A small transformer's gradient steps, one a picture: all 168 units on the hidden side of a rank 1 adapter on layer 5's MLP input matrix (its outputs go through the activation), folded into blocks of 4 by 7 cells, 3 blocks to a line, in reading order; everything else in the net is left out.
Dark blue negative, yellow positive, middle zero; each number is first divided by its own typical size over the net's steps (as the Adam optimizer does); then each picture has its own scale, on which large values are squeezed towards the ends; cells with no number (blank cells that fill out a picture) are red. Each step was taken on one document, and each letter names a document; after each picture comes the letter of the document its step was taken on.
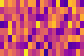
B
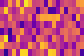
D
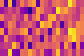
B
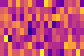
D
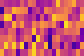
B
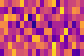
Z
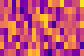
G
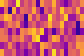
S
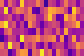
D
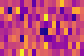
S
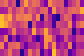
D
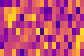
Z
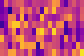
S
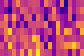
S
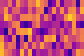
Z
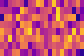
D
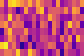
G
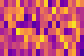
Z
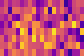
S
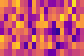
B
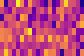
D
